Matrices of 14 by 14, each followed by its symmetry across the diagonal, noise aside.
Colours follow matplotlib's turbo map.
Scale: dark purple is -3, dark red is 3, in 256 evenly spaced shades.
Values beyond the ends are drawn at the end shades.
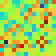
symmetric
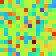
neither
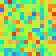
antisymmetric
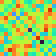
symmetric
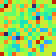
symmetric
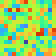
neither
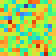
neither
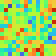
antisymmetric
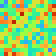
symmetric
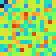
symmetric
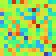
antisymmetric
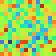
neither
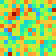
symmetric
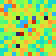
symmetric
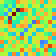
symmetric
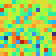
neither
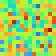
neither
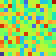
antisymmetric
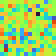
neither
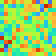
antisymmetric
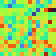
neither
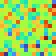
antisymmetric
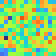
neither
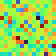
antisymmetric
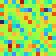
antisymmetric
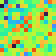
symmetric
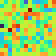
symmetric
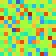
antisymmetric
